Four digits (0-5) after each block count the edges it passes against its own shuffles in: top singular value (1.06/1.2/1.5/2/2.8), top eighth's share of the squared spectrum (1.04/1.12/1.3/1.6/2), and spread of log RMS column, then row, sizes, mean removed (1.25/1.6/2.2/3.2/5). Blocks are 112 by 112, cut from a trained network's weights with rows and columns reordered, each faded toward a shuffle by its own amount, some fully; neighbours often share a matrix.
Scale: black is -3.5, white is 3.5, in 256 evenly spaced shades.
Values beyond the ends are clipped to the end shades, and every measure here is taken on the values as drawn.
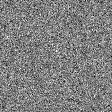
1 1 0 0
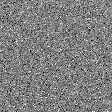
0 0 0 0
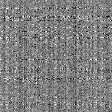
4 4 1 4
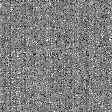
3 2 0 1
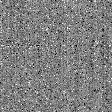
2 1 0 1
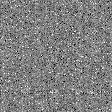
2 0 0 1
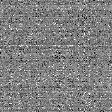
3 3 3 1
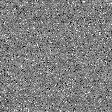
1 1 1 0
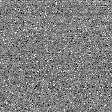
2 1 0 0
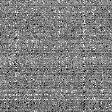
4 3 3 1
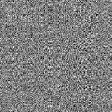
4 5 3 2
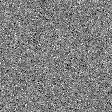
0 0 0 0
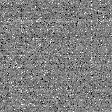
2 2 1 0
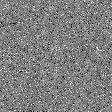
0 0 0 0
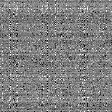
4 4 3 1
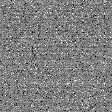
2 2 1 0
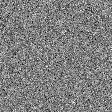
0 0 0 0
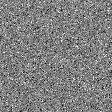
0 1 0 0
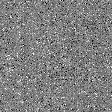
1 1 0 1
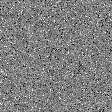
0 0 0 0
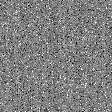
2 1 0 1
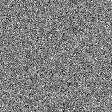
2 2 0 0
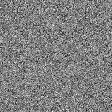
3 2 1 0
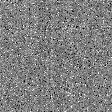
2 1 0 1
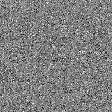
2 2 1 0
